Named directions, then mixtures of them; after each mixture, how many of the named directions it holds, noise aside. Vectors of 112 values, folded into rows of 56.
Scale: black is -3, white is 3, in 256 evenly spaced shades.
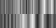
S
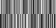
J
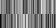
two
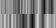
one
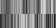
two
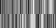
two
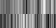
two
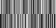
one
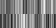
two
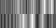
one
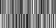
one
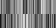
two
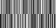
one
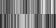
two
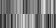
two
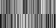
two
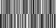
one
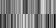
two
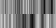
one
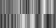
one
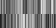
two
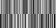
one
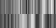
one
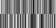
two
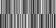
one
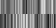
two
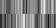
two
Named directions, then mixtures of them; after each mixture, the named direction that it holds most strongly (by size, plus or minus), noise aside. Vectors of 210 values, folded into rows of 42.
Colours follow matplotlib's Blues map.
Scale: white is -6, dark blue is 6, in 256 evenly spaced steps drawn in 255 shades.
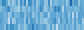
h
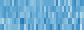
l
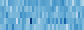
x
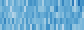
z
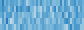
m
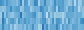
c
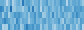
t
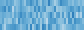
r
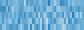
r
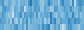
z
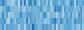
h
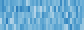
m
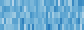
l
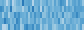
t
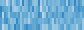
t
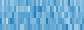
m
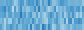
r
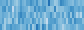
r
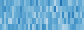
r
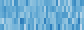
l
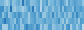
t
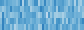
c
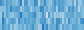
c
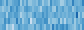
x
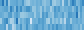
x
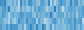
h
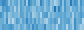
h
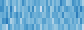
t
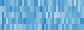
c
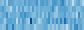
x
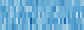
x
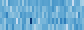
x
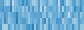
t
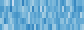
t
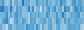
t
